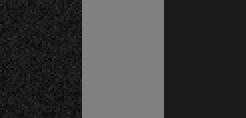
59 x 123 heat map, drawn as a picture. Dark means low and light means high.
It is made of 1 by 3 panels. Panel 1,1: very low, fine-grained, faint in contrast. Panel 1,2: middling, flat. Panel 1,3: very low, flat.
